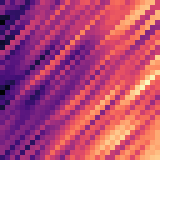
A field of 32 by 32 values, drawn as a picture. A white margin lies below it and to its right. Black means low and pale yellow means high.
On average the colour sits 50% of the way up the scale. The ninth with the lowest average is the middle left. There is an overall slope up to the right. Streaks slant up to the right.
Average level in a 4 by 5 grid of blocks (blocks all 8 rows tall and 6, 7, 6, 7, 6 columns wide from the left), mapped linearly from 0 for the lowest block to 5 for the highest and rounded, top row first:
02344 | 01134 | 01344 | 12455
